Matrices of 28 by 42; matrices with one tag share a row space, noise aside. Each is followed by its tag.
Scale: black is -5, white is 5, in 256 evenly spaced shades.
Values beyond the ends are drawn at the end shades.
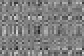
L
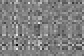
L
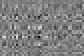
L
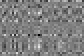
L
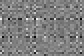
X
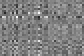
L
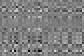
L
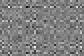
X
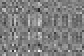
L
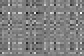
X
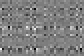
X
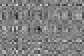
L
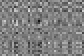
L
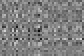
L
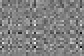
X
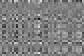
L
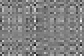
X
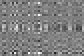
L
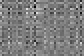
X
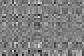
L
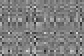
X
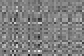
L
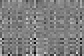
X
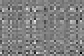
X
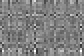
X
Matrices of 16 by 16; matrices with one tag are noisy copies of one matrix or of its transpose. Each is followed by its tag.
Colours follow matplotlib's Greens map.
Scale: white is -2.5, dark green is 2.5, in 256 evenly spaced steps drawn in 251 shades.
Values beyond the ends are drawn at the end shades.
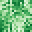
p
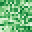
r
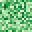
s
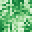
p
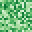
s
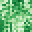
p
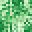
p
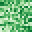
r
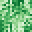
p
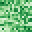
r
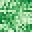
p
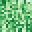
r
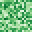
s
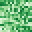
r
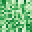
r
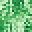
p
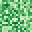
s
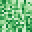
r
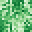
p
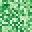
s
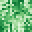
p
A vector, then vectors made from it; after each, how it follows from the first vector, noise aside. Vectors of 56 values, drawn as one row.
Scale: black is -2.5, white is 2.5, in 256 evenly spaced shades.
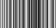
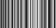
negated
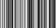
sign-scrambled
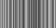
shrunk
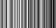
wrapped around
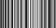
negated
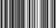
sign-scrambled
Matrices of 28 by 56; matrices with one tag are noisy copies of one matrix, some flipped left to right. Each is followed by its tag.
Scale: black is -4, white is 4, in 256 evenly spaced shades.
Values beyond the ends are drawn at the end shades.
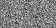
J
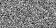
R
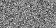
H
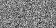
J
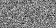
R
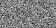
R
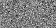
H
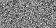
H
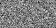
R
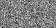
J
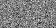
J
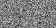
J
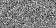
R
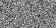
H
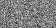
J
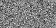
H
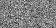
J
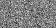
J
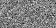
R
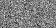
J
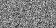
J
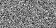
R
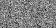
J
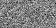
R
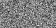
H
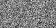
J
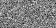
R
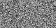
H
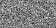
R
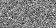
R
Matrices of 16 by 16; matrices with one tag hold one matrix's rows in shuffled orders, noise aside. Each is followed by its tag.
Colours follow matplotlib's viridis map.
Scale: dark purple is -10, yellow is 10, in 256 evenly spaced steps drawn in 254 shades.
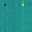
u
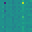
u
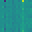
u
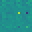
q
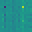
u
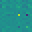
q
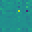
q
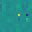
q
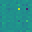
q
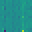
u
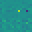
q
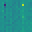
u
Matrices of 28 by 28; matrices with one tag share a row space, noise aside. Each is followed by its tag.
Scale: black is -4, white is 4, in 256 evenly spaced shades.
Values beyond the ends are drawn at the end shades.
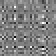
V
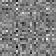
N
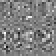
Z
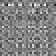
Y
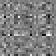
Z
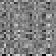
Z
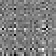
V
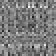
Y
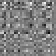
Z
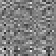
Z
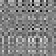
Y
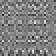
Y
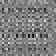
Y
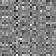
N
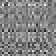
Y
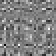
Z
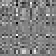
N
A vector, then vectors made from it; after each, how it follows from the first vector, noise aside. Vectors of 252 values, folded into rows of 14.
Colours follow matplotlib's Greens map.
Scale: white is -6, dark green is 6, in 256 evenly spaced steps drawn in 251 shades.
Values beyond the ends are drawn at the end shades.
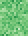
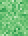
negated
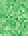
wrapped around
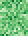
scaled up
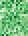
scaled up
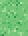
partly zeroed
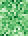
scaled up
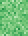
negated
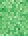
negated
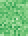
wrapped around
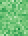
negated
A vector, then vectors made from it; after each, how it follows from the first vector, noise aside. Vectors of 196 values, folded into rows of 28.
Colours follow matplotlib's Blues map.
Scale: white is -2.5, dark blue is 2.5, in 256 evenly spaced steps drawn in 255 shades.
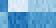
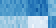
reversed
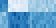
copied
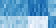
reversed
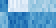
copied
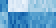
copied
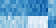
reversed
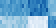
reversed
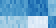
reversed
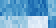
reversed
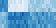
copied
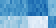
reversed
